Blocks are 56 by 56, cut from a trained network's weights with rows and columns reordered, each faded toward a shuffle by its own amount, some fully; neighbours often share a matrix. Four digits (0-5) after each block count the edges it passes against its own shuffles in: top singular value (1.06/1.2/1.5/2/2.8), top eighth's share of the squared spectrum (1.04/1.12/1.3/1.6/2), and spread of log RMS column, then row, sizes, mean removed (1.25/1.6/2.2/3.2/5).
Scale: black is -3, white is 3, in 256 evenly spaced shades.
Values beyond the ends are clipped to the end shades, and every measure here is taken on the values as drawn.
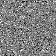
2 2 0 1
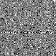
3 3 1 2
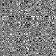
3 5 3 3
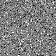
1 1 0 0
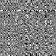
3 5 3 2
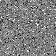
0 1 0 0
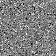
1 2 0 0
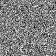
2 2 0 0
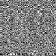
3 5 1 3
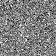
0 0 0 0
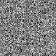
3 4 2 1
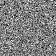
0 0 0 0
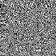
3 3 0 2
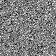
0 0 0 0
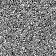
0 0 0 0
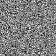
3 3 1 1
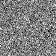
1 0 0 0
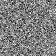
0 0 0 0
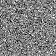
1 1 0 0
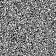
0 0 0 0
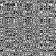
4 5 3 3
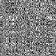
3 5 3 2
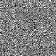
3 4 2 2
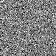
0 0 0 0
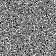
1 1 0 0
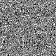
2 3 1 0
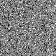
1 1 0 0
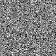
2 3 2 0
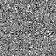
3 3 1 1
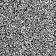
1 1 0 0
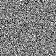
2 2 0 0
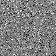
1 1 0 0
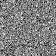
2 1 0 0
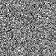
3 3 1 1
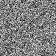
1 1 0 0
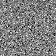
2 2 0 0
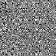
3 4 2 2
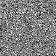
2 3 0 1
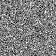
1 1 0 0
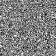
2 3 0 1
